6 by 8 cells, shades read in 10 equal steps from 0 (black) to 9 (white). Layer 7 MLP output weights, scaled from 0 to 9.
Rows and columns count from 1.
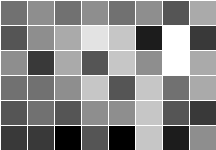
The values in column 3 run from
0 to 6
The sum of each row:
36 41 43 40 32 20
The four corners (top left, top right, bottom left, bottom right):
4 6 2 5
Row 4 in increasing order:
3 4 4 4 5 6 7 7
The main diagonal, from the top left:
4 5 6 7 5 7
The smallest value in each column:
2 2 0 3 0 1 1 2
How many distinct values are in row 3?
6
